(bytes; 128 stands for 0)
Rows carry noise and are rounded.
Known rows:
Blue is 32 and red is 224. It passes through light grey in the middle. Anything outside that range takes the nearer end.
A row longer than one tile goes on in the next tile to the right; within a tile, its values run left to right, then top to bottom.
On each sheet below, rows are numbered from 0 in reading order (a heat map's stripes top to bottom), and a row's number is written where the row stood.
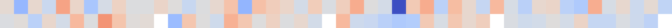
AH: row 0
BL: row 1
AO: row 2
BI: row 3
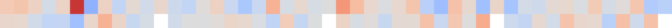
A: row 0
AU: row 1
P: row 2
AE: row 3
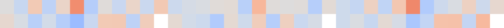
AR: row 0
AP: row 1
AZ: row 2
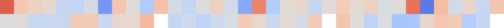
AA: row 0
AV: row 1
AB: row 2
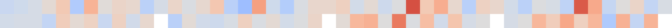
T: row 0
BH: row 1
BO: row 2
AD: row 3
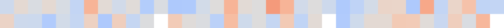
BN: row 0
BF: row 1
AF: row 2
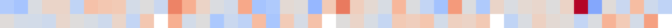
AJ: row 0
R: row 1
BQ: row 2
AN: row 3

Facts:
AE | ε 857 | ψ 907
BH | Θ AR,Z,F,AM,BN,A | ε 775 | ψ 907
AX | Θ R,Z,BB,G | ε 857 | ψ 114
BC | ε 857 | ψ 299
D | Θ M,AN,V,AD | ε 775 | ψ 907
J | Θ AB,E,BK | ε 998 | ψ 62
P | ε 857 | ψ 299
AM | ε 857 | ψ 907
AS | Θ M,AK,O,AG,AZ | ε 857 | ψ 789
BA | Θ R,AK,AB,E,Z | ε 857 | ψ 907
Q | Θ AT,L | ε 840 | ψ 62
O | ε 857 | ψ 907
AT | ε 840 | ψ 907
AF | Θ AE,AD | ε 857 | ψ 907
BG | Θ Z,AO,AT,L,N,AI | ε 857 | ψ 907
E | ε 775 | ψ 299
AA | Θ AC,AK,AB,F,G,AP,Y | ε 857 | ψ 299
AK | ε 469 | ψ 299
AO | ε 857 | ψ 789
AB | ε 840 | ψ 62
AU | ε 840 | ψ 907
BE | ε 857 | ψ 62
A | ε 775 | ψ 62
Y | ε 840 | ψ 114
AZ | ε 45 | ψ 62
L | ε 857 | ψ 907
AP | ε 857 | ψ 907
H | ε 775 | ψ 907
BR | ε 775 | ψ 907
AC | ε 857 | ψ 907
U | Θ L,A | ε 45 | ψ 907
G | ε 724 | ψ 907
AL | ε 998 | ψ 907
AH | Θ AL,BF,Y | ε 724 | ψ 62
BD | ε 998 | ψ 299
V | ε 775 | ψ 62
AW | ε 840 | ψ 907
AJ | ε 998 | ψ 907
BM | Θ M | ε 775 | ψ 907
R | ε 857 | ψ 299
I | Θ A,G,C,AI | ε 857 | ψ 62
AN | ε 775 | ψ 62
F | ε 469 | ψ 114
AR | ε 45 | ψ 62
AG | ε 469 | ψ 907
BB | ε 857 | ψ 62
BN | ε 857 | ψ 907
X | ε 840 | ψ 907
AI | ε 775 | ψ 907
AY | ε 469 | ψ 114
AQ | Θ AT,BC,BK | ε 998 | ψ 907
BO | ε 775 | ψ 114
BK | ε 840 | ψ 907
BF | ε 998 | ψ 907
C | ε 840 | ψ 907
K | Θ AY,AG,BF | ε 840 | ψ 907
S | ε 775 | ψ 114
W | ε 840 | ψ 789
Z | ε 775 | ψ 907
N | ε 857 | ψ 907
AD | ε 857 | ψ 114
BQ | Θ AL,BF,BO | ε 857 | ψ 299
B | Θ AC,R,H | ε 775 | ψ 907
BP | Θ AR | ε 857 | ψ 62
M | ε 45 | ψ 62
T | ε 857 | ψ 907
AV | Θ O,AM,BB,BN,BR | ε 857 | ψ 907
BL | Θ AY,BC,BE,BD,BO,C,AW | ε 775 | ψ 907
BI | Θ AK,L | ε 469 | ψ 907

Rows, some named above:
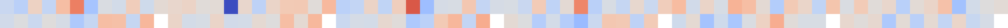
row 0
AZ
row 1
W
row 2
M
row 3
AR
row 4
I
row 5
Z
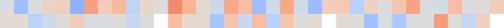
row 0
AQ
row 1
BC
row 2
J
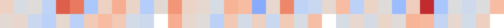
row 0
BE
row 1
BD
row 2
AX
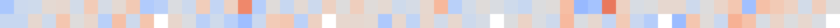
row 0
AE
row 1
AR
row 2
AI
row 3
AW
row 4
BL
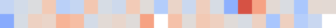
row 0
D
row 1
F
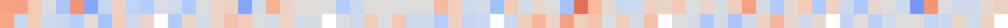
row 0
AK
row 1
K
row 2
AG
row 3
S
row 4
BP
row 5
U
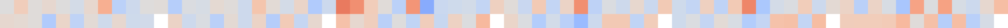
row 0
AI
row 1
O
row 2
E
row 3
AR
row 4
AZ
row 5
Y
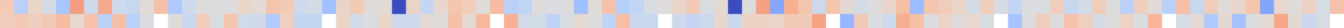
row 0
Y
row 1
AG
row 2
W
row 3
G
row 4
AS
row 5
BL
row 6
BM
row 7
Q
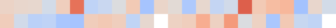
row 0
BB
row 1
AY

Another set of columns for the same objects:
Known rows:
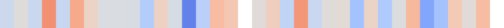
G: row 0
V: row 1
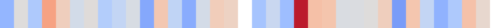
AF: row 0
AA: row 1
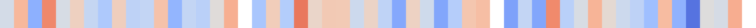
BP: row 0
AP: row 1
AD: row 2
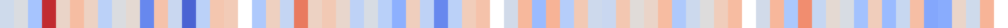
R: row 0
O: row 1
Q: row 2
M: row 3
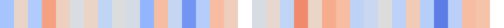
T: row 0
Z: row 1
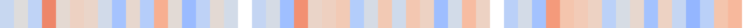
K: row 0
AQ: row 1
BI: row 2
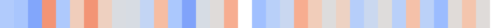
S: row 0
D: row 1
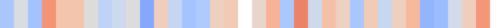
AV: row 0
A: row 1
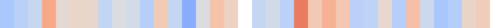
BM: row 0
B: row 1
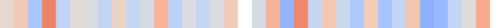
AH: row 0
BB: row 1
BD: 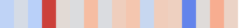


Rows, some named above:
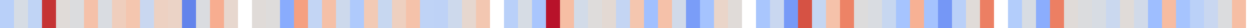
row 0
BD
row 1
J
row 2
BQ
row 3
F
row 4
AS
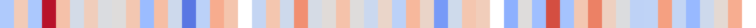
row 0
BC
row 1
AW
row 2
Y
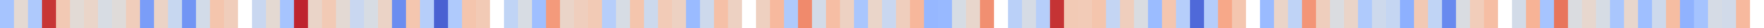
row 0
P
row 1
R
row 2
AQ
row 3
A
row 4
AK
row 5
AE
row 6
AZ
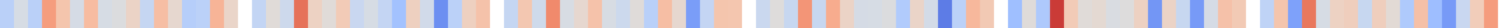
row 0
BL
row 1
AG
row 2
AW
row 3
G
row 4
P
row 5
AO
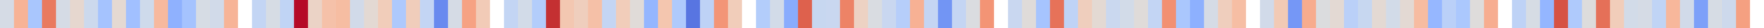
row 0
AZ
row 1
E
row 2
AK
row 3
AY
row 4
W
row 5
I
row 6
BO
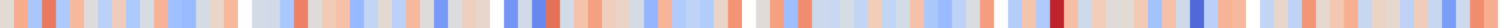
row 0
AB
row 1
AJ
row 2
AX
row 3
BE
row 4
BC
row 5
AI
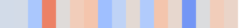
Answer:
AJ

